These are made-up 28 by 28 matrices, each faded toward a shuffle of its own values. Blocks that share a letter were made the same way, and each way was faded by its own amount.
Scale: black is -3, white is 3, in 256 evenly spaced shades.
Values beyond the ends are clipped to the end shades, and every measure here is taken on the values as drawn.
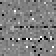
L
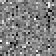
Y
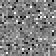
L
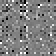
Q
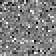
L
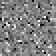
L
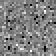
Y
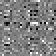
Q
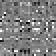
Q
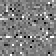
L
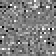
L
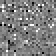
L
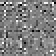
Q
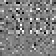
Q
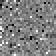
Y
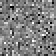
Y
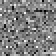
L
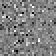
Y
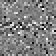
L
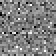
L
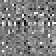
Q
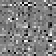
Q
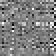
Q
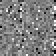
Y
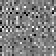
Q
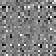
Q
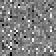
Y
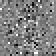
Y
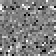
L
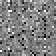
Y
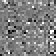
Q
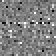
L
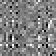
Q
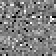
L
